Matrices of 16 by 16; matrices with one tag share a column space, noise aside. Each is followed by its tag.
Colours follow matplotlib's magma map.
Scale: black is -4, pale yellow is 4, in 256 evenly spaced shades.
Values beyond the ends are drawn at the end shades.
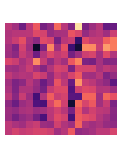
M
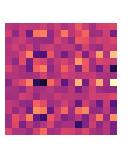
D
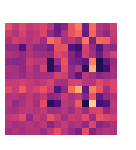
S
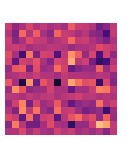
D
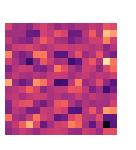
D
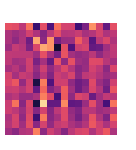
M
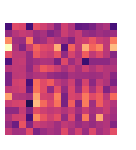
M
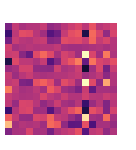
D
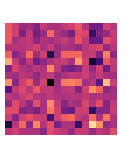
D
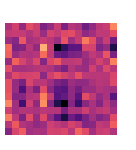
M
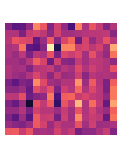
M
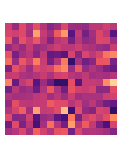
D
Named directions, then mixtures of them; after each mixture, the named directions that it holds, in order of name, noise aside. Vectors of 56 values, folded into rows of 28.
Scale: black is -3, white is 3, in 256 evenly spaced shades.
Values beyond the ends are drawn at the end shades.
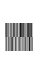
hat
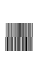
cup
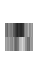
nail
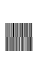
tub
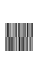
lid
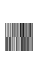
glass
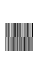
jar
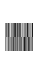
jar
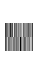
cup, tub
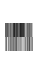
cup, hat, nail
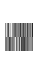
glass, jar, lid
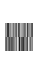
lid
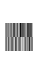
hat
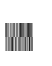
hat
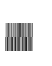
cup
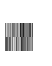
glass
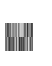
cup, lid, nail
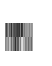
glass, lid, nail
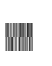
hat, lid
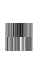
cup, nail, tub
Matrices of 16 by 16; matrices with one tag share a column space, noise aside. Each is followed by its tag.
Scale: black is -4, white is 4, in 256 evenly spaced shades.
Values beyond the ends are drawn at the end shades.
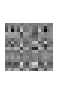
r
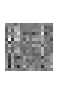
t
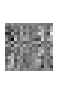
t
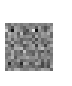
r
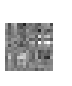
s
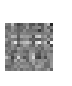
s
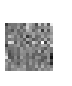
s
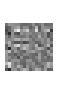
r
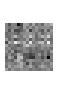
s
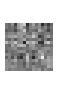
s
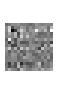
r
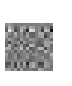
r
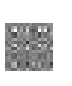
r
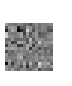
r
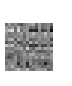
r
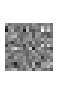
r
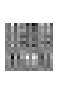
s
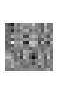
s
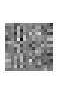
t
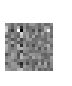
r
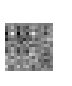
t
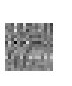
s
